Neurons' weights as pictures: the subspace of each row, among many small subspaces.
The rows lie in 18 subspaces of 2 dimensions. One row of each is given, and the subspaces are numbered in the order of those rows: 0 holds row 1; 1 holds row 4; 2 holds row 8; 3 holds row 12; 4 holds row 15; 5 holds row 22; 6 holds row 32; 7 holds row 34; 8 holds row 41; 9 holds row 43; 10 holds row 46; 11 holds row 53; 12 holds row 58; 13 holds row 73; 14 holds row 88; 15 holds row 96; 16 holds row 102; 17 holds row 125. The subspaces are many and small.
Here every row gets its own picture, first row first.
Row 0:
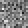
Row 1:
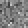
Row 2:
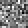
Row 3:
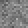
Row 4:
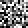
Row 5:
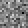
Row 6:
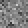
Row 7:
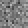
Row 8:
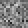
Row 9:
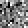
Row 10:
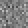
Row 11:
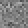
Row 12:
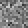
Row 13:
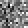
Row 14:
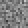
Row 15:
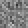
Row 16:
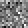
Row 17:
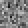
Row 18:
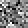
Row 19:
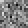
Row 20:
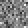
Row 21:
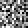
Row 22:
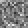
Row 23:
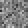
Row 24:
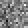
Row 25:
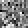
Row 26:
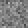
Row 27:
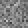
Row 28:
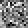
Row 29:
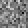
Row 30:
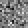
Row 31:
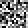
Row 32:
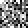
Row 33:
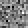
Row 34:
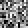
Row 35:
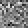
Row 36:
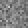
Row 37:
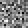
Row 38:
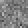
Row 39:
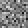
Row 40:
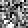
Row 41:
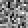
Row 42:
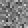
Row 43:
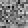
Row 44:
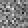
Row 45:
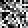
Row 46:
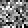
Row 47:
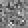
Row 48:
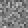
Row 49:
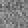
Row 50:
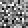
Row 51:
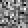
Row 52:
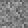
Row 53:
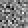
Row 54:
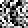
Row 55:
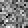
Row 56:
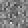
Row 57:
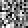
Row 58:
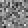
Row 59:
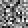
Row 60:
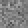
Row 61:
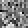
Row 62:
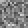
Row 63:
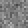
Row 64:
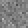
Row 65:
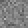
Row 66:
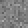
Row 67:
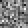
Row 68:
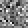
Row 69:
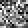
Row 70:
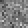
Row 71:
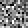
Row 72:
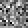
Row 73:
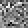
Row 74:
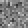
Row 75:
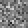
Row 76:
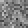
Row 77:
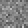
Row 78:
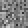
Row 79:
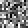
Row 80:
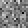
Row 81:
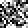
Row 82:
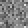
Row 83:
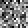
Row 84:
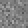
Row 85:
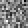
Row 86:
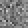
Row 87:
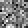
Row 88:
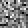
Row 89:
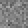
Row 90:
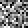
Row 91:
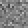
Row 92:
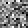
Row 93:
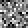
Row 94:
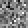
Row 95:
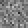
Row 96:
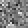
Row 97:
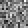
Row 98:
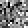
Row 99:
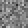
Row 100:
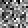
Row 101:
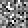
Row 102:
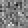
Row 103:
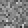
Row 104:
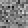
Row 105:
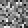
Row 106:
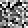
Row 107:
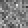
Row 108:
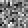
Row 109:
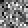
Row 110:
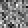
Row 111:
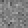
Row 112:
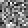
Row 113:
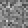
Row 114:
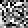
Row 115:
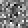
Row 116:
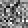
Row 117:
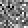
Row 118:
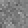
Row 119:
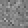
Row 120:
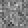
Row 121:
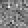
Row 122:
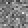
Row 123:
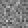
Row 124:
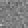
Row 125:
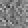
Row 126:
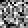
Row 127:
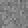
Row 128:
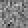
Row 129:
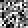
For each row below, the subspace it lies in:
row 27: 2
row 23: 12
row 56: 7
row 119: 16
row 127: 15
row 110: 4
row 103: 12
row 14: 7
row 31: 4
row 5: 8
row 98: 0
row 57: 16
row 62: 5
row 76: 14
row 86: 17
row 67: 14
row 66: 14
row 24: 0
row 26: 10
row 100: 6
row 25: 15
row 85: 7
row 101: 4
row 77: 10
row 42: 12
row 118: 15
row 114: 13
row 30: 11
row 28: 13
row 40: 2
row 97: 7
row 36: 17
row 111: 0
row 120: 16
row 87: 12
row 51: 14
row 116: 2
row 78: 16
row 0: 1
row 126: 5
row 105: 12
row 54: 17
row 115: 7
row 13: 0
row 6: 15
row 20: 5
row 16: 10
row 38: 14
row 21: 16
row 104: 9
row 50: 1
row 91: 13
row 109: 8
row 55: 12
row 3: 14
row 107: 4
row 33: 9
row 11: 13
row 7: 16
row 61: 15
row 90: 3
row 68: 17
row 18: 15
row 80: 6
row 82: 5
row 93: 9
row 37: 1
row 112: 13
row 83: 6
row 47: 11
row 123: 2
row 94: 6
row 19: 8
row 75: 11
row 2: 9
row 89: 3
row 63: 2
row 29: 6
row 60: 11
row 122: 8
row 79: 7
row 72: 17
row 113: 3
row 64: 9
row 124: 10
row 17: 8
